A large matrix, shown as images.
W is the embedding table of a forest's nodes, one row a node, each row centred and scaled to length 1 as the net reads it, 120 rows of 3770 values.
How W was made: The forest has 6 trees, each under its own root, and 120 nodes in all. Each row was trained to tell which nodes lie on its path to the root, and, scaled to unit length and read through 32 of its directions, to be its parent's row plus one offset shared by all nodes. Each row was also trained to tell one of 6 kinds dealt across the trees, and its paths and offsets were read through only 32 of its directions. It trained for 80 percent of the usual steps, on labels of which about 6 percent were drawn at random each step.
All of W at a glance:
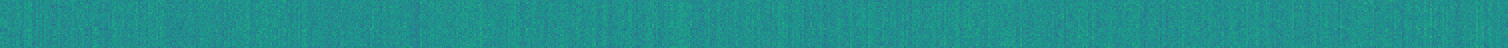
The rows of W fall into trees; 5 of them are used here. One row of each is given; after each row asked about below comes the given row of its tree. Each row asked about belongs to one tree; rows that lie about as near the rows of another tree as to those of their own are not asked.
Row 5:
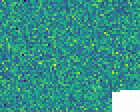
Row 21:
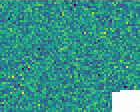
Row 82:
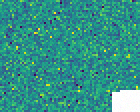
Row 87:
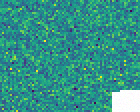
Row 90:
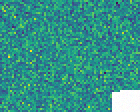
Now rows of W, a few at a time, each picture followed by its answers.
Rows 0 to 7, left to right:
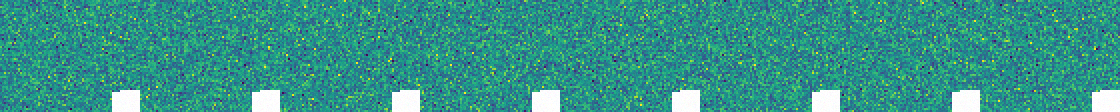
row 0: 21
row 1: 90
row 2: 21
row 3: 82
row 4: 90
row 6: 5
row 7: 90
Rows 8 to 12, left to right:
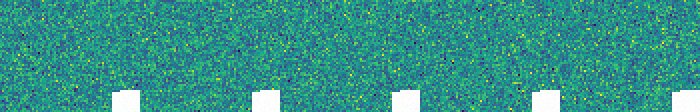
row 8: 87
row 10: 21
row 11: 87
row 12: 5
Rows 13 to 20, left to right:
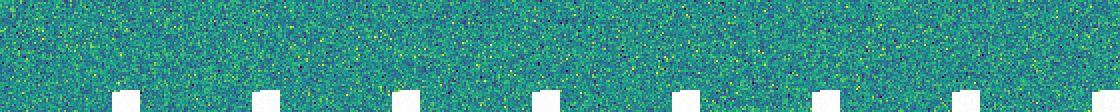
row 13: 82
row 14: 82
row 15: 82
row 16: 82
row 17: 82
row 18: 87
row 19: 82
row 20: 5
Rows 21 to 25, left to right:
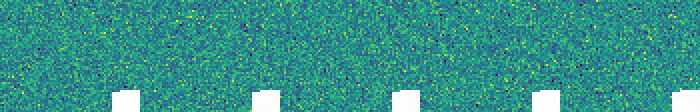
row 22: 87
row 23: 5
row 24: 5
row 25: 90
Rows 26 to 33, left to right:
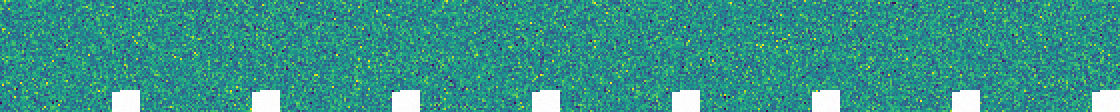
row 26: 87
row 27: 87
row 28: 90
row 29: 87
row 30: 5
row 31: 82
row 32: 87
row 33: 21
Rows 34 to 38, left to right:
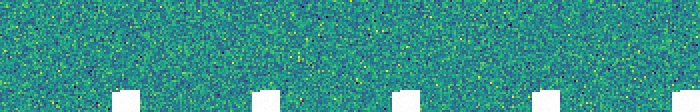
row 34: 21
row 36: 90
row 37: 90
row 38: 5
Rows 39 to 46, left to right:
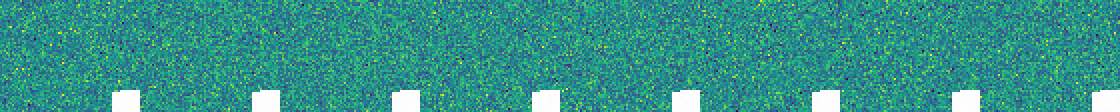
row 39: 82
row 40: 90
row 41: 90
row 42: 5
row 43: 21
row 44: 90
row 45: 90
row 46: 90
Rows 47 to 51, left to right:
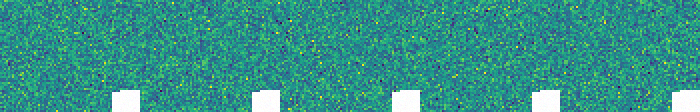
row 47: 21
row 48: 87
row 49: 5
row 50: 90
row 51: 5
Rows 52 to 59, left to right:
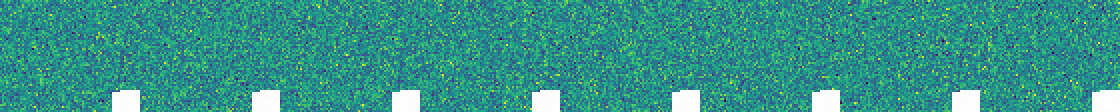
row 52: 87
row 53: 21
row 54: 5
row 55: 87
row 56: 21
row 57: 21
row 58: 87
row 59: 5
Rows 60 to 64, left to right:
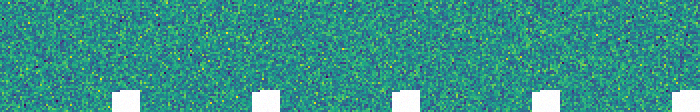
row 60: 87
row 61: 21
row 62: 87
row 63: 5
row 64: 87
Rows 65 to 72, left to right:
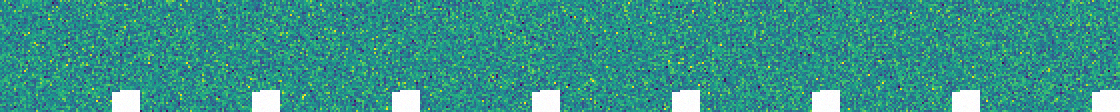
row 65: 87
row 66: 87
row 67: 87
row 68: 21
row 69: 21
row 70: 5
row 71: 5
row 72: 87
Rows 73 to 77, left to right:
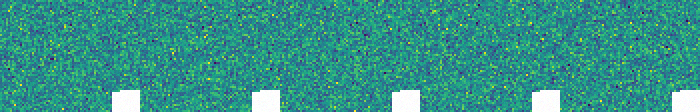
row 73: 90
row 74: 90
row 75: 90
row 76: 5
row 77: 82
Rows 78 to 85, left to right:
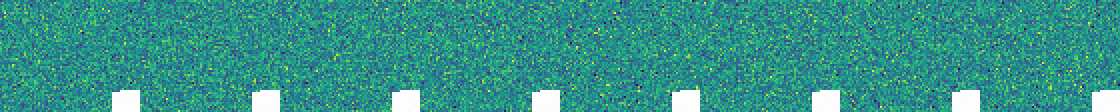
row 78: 21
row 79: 90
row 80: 87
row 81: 90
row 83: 90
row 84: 87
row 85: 82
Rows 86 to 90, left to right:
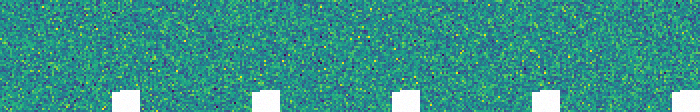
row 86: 90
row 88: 90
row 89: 87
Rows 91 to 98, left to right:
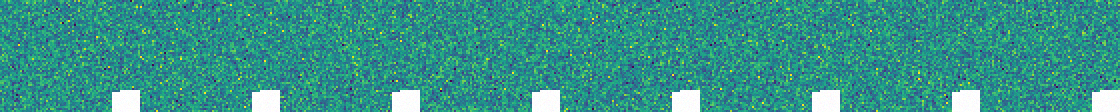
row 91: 87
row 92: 87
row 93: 21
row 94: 87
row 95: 21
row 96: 90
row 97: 87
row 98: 21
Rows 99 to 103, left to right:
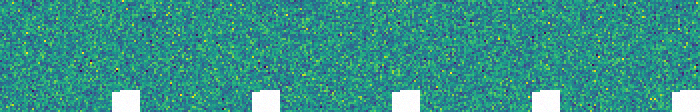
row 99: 82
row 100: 82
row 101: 90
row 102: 90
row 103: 5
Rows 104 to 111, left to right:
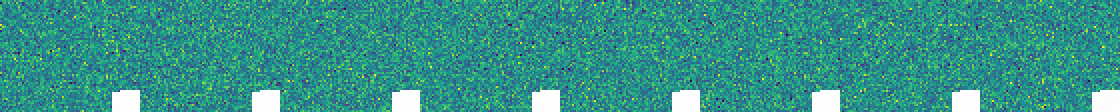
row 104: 87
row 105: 82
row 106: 87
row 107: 90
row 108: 82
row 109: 90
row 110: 90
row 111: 90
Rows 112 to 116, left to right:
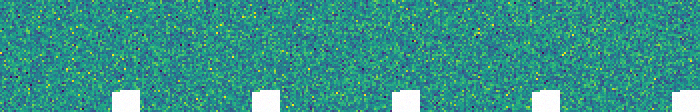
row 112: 82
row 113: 82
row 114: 82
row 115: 5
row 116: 21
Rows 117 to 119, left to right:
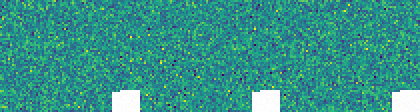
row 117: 90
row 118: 5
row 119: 87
